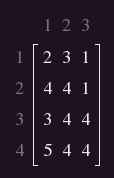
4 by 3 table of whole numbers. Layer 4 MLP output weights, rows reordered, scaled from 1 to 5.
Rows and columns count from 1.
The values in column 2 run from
3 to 4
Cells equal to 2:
1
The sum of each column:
14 15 10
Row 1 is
2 3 1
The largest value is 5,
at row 4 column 1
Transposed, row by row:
2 4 3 5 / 3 4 4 4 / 1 1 4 4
